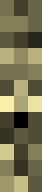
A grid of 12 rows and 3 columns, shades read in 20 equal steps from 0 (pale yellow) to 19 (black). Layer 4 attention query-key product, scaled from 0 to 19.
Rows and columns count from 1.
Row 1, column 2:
14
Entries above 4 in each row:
3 3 3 3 3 3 1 3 3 2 3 2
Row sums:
35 29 42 18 29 31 7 46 40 26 35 23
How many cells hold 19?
1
